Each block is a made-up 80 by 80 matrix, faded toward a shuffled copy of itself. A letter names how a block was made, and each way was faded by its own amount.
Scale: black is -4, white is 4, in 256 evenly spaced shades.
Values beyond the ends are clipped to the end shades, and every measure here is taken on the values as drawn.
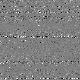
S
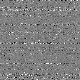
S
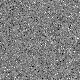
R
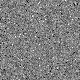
R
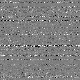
S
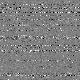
S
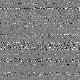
S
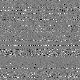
S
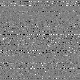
S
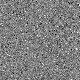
R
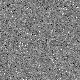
R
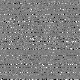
S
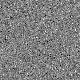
R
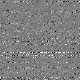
S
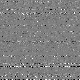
S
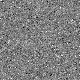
R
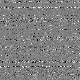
S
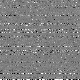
S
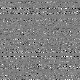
S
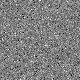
R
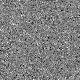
R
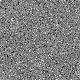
R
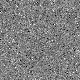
R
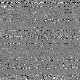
S
